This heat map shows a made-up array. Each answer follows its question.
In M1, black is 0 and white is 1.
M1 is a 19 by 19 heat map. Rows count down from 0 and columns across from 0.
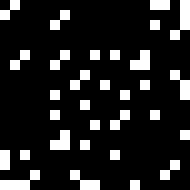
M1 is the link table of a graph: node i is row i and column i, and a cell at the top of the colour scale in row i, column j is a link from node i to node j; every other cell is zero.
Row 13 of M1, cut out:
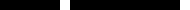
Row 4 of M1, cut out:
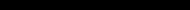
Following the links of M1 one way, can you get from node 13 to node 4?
no
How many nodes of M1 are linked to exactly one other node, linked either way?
2
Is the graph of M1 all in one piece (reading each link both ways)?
no
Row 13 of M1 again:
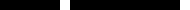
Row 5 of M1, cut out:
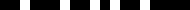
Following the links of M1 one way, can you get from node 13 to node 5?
yes
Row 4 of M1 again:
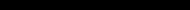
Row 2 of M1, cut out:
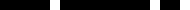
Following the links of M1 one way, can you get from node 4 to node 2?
no
